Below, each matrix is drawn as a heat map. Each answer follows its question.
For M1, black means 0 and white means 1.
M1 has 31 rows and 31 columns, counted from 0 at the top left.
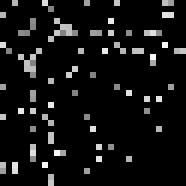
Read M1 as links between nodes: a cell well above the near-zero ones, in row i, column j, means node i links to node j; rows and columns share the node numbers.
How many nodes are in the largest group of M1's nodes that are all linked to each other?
3
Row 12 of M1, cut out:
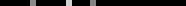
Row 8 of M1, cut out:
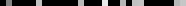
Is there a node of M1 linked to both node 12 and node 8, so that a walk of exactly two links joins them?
no
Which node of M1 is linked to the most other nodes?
node 5
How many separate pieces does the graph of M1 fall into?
3
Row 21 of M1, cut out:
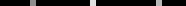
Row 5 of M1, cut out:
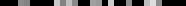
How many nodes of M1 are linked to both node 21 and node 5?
2
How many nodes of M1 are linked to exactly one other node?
9
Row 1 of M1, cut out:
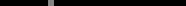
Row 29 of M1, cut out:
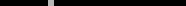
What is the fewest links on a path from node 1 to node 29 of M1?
2
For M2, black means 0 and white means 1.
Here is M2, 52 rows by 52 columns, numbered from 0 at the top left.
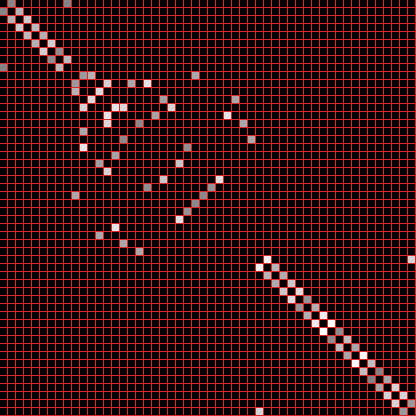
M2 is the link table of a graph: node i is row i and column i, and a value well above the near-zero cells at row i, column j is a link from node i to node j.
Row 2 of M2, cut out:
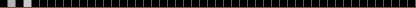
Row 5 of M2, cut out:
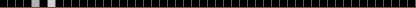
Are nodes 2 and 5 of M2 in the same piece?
yes
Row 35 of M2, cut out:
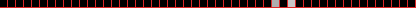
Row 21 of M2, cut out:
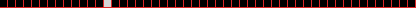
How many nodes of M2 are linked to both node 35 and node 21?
0
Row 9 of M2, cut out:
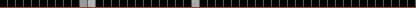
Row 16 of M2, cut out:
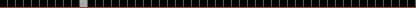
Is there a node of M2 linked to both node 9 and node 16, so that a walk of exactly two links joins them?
yes
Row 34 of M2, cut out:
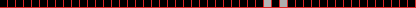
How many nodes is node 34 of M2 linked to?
2
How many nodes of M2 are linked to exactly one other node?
10
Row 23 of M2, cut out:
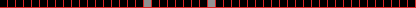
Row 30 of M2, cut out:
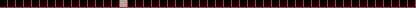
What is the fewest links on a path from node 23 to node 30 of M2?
5
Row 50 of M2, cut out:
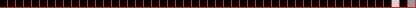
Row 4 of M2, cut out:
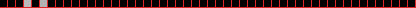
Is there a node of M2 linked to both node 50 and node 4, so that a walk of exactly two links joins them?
no
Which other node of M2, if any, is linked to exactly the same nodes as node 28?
node 19
